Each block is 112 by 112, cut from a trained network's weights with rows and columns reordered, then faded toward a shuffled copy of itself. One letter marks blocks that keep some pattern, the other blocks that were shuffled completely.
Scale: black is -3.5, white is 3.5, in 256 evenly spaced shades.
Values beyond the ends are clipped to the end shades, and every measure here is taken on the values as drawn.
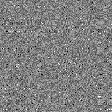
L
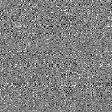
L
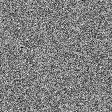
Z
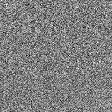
L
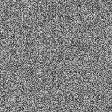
L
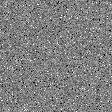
Z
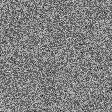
Z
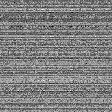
L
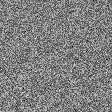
Z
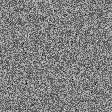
Z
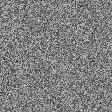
Z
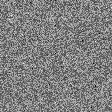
Z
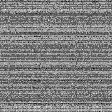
L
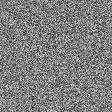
Z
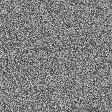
Z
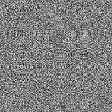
L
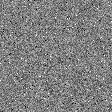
Z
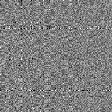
L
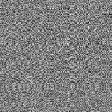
L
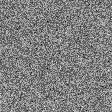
Z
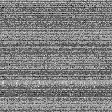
L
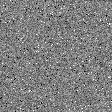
Z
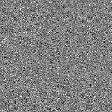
L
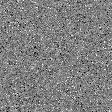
Z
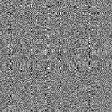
L
